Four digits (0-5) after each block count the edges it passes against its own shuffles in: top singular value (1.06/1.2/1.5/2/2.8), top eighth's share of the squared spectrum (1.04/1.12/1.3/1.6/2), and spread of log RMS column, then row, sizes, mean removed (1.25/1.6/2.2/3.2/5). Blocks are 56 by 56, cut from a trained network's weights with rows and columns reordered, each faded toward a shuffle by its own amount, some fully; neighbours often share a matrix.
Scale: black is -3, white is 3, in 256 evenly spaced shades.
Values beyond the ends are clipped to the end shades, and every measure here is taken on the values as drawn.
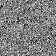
1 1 0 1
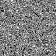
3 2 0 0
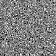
2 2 0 1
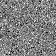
0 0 0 0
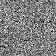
2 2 0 1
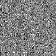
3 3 1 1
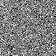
2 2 1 1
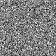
2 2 0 0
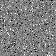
0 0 0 0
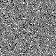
2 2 0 0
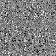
3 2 1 1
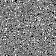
0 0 0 0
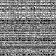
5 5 2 3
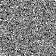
2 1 0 0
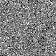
2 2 0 0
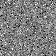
0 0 0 0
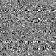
4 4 2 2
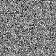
2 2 0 0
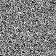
0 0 0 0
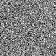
2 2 0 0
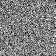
0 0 0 0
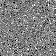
0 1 0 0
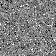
0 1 0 0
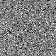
3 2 0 1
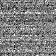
3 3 1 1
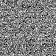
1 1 0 0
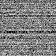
4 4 1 2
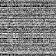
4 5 2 3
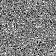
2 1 0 0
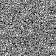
2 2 0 0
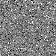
2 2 0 0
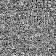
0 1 0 0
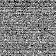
3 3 1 1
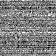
4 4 1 2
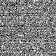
2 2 0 0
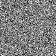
1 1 0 0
